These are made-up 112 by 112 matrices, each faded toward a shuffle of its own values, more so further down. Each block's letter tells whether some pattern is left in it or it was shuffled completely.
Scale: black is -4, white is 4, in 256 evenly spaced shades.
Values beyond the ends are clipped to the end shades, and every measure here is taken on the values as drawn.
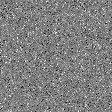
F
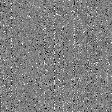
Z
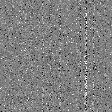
Z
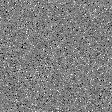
F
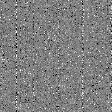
Z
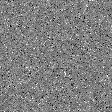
F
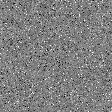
F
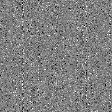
Z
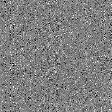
Z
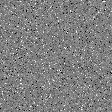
F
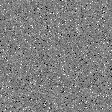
F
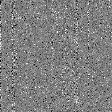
Z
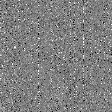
Z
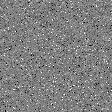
F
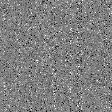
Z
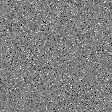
F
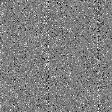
Z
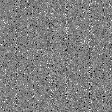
Z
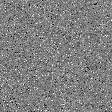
F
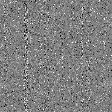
Z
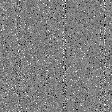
Z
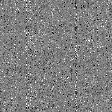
Z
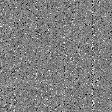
Z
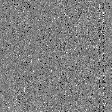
Z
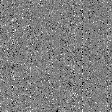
Z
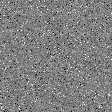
F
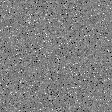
F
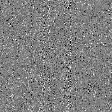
Z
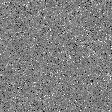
F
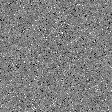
F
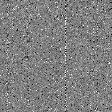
Z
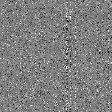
Z
